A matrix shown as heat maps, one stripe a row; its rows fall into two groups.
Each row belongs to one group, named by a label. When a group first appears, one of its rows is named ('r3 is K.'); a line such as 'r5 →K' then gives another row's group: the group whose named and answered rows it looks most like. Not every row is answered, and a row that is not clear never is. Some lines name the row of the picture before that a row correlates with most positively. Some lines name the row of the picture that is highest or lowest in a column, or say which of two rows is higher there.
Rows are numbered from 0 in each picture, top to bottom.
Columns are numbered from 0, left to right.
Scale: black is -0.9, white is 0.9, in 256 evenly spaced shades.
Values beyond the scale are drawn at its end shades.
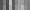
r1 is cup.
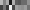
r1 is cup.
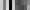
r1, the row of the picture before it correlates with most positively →0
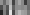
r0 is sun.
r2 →cup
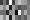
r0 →cup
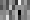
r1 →cup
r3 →sun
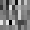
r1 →cup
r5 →sun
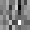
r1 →sun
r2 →sun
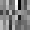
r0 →sun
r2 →cup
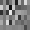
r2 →cup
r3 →sun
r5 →sun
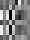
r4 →cup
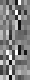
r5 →sun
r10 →sun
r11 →cup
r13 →cup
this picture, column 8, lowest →10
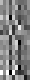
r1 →sun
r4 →sun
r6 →cup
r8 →sun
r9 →sun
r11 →sun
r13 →sun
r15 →sun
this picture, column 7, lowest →14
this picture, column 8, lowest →15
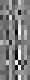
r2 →sun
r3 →cup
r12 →sun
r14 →cup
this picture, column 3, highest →3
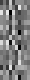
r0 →cup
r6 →sun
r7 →cup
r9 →sun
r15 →sun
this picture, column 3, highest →13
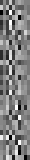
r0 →cup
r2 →cup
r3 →sun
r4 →cup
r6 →sun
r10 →cup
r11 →cup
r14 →cup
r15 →sun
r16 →cup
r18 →cup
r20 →sun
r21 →sun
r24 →sun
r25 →sun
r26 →cup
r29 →sun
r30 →sun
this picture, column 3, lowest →27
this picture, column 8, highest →6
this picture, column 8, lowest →31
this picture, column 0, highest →27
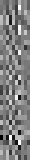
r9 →sun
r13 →cup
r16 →sun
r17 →cup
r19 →sun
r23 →cup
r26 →sun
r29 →sun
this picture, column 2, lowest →27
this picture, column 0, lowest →27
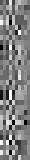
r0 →cup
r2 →cup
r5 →sun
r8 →cup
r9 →cup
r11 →cup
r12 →sun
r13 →cup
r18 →cup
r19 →cup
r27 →cup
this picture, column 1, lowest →24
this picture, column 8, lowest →24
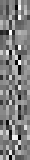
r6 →cup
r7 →cup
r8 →cup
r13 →sun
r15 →cup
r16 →sun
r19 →sun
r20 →cup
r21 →sun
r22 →sun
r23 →sun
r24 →cup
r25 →sun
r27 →sun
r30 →cup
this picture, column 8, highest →25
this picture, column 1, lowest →6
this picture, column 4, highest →27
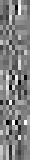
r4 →cup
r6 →cup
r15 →sun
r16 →sun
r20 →cup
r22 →cup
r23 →sun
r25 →sun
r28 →sun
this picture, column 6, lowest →16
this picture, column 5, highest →15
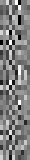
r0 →sun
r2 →cup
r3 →sun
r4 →sun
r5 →cup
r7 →sun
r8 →cup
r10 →cup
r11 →cup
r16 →cup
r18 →cup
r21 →sun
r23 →sun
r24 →sun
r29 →cup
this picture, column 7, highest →29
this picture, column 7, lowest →30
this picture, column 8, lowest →24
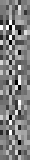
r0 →sun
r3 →cup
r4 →cup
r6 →sun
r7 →cup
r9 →cup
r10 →sun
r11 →cup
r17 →sun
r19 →cup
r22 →sun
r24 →cup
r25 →sun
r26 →cup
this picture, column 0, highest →5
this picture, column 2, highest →5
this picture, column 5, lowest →16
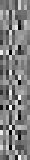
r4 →sun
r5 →sun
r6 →cup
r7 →cup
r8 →cup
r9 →sun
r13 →cup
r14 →cup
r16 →sun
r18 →cup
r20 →sun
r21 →cup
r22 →sun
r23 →sun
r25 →cup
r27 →sun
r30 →sun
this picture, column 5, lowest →31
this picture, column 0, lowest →21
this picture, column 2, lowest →21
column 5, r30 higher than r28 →Yes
